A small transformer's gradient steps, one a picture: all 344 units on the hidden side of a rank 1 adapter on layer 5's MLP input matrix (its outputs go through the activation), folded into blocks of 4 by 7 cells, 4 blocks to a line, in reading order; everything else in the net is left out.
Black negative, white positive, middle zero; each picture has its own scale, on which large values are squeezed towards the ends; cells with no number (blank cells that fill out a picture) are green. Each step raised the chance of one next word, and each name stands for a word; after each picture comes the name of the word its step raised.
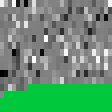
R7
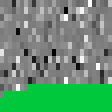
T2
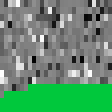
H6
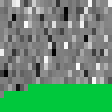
R7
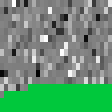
R7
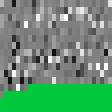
T2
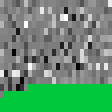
T2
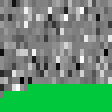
T2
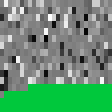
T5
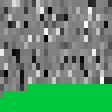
T5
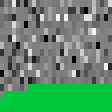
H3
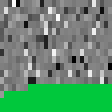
H3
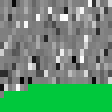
T2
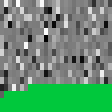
T5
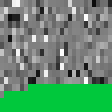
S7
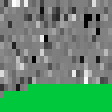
H6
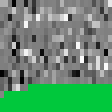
T2
